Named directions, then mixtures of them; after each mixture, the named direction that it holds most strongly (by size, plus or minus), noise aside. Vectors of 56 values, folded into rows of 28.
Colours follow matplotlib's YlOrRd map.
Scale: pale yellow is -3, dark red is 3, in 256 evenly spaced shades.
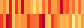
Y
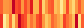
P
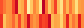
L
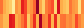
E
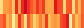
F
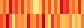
Y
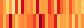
E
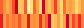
L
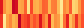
L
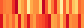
L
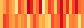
L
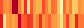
L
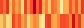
Y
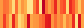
P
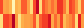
P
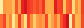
F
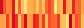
F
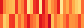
L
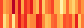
P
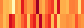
E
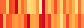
L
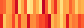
L
